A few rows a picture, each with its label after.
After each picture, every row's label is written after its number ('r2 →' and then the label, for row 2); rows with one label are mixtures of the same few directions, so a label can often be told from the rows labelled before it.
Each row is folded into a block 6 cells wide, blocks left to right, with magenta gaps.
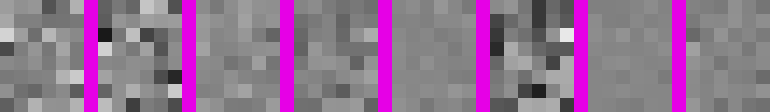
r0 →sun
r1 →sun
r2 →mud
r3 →mud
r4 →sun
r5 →mud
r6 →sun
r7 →sun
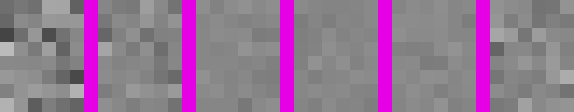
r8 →sun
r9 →sun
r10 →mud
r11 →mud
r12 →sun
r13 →sun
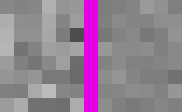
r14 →mud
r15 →sun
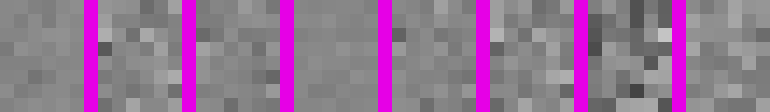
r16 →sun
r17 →sun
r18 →sun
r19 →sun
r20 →sun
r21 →sun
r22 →mud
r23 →mud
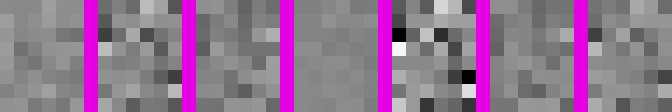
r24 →mud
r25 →sun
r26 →mud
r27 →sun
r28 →sun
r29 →mud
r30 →sun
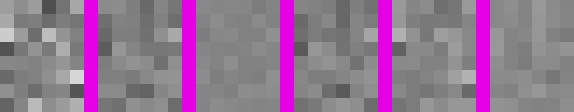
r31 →sun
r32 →mud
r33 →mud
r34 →mud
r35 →sun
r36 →mud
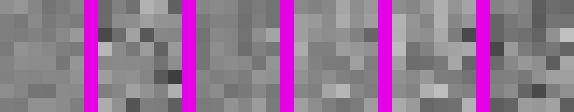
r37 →mud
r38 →sun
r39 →mud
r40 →mud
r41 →mud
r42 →mud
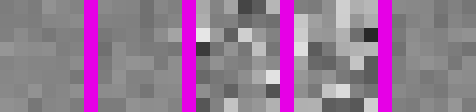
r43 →sun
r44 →mud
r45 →sun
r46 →mud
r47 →mud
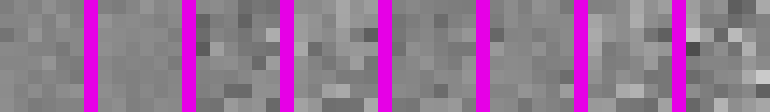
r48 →sun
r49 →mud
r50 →mud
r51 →mud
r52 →mud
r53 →sun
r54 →mud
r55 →sun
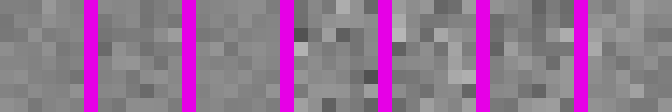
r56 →sun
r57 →mud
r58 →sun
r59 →sun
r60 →sun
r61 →mud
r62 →mud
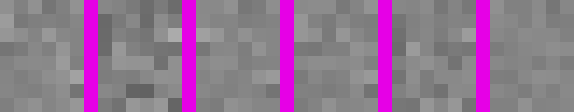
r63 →sun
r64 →mud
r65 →sun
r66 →sun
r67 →mud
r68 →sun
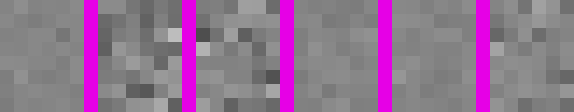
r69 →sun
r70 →mud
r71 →sun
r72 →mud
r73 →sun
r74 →sun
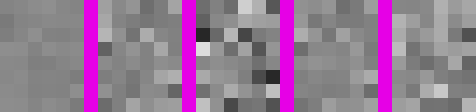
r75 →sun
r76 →sun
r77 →sun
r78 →sun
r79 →mud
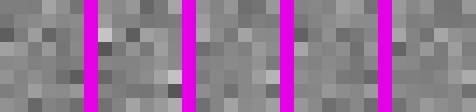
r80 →sun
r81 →sun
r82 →sun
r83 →sun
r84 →sun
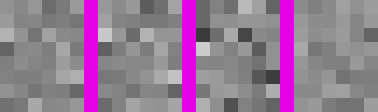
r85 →sun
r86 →sun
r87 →sun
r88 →mud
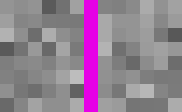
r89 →sun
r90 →mud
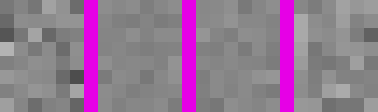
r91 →sun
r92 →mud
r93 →sun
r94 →mud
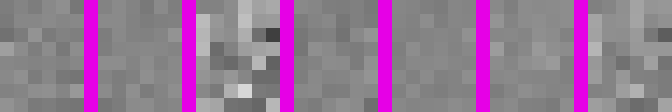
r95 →sun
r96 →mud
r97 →mud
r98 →mud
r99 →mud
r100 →mud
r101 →mud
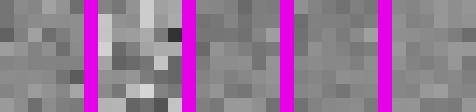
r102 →sun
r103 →mud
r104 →mud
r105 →mud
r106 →mud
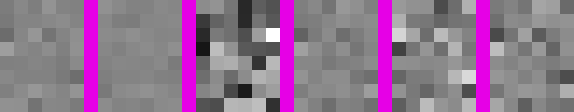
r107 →sun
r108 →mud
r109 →mud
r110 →sun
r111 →sun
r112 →sun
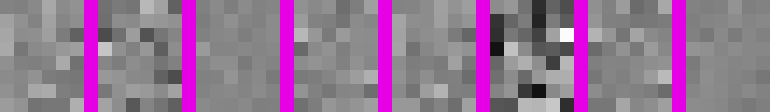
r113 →mud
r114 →sun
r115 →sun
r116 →sun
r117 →mud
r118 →mud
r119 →sun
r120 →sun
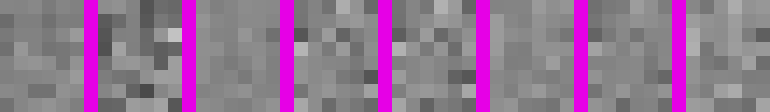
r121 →mud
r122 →mud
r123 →mud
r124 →sun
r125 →sun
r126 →mud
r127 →sun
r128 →mud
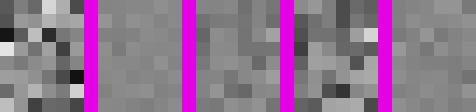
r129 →sun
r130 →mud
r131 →mud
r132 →mud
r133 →sun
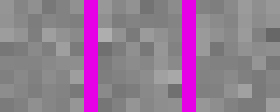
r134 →sun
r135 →sun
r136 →mud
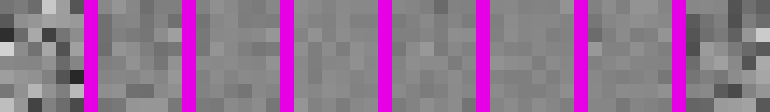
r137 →sun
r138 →mud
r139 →mud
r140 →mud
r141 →mud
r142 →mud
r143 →sun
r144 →mud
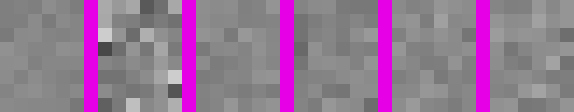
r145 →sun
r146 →sun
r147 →sun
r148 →mud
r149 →mud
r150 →mud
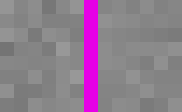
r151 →sun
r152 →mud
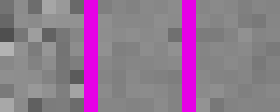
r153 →sun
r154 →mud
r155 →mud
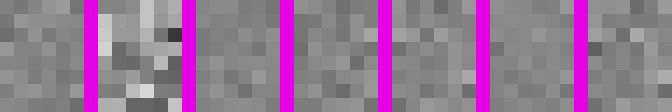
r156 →sun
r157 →mud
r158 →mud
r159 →mud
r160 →sun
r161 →sun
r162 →sun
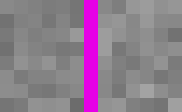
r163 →mud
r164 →mud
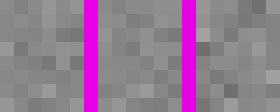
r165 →mud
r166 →mud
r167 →sun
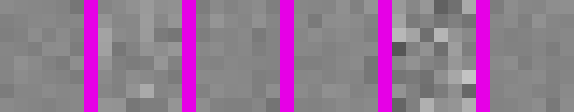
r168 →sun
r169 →mud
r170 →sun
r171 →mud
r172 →sun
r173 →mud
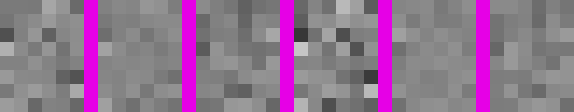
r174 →sun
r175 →sun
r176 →mud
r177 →sun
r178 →sun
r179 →mud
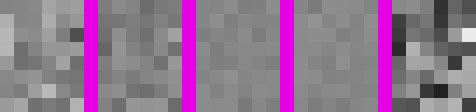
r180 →mud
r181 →mud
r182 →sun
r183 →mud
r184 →mud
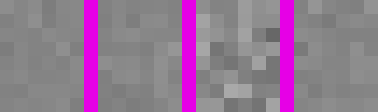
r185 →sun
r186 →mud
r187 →mud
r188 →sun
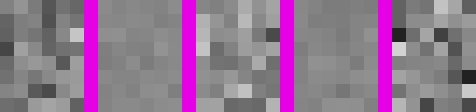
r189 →mud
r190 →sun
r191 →mud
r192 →mud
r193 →sun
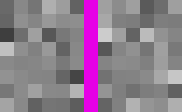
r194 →sun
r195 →sun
